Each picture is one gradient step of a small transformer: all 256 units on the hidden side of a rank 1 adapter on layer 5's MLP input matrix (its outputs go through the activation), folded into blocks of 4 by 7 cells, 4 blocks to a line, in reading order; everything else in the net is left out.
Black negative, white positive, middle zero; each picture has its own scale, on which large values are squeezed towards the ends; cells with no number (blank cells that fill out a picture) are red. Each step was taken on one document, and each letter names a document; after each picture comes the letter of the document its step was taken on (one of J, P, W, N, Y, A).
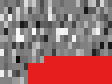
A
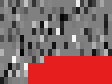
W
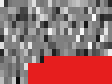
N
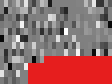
A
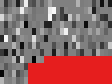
A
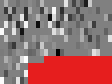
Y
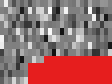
N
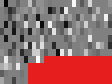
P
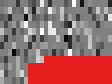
P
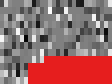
N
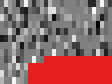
A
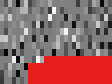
A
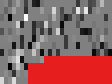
W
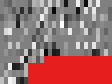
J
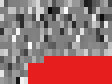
N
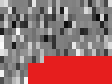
N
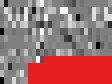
P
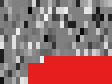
N
